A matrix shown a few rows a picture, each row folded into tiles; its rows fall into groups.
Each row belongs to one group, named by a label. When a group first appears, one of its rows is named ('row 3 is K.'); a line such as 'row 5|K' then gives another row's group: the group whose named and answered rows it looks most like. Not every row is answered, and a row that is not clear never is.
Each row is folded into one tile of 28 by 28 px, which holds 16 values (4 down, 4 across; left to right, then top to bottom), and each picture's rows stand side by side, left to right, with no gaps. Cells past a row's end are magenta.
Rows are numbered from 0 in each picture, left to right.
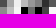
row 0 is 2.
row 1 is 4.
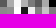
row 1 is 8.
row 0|2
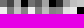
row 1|8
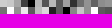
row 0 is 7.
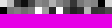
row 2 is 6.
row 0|7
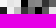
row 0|7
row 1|4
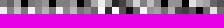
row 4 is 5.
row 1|8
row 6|6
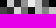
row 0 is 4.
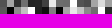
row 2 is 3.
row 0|4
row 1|5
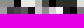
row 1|7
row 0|6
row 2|5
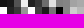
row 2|3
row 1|5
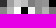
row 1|8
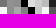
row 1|7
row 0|8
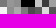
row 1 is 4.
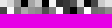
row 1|6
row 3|5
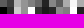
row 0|3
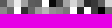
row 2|2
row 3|5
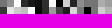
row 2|4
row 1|5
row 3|3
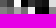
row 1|5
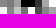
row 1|5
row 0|8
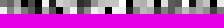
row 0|8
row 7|6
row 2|7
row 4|6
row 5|6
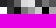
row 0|5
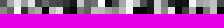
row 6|5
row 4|2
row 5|3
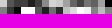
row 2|7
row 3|8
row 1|5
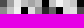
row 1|6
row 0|2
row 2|7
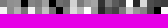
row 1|8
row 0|8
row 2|3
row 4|3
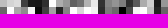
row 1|5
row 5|6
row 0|7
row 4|4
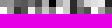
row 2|6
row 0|6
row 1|8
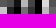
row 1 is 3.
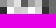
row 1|6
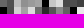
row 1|6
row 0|3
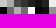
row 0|7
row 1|5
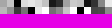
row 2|2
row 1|7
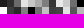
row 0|5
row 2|7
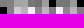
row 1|8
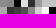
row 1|2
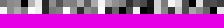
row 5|3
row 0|8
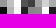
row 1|2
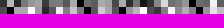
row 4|4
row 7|3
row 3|3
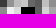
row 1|3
